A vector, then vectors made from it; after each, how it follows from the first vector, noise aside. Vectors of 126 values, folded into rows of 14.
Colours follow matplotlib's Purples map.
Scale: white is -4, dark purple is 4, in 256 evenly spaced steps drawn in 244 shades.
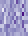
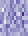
copied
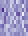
negated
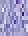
copied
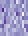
negated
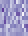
negated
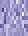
negated
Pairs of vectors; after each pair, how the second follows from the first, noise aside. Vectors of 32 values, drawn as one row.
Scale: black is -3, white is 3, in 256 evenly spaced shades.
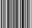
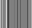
partly zeroed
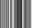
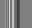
partly zeroed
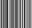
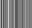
partly zeroed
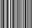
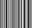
reversed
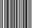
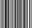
reversed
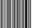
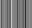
partly zeroed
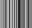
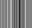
partly zeroed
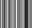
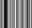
reversed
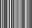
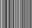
partly zeroed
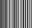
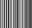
reversed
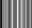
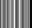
reversed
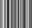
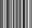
reversed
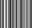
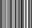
reversed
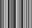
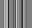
partly zeroed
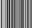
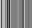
partly zeroed
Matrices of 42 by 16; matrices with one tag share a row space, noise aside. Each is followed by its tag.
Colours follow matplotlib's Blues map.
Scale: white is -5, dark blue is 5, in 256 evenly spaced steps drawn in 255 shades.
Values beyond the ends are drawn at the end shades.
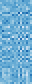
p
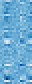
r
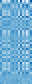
p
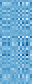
p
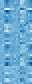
r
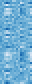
r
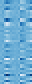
r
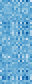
p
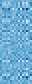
p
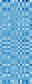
p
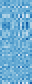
p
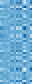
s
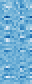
r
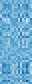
p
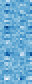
r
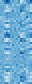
r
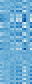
s
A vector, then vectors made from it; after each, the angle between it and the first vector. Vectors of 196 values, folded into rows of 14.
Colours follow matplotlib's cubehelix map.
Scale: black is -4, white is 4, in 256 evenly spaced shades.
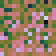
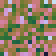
partly opposed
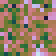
orthogonal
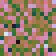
partly opposed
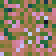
nearly parallel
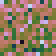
partly opposed
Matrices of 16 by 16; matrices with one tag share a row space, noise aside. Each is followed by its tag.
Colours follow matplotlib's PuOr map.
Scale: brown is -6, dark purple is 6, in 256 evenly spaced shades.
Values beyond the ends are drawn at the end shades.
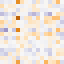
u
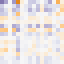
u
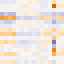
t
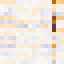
t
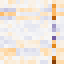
t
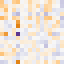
u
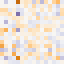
u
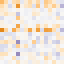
u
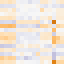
t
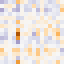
u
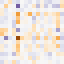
u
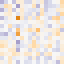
u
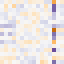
t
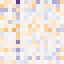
u
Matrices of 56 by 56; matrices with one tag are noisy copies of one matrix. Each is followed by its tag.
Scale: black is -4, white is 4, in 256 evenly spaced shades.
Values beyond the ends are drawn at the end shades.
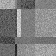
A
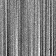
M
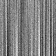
M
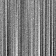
M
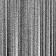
M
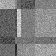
A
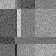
A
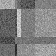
A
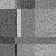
A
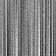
M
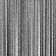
M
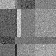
A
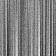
M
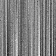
M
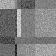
A
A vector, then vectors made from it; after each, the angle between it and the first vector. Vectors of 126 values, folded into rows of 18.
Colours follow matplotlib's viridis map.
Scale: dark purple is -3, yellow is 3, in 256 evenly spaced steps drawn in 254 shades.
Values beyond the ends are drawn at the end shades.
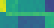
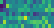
partly opposed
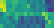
nearly parallel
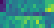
nearly opposite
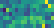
partly opposed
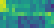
nearly parallel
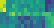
nearly parallel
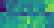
nearly opposite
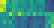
nearly parallel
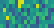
orthogonal
